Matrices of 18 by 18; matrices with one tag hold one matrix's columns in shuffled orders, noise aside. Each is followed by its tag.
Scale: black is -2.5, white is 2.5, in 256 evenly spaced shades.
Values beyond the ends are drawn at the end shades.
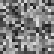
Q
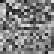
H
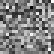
H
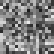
Q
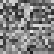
H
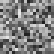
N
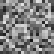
N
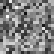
Q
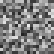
N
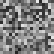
H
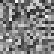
H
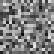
N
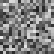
N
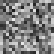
Q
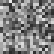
Q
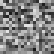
H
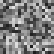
Q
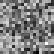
Q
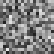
N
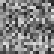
Q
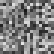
Q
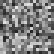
Q
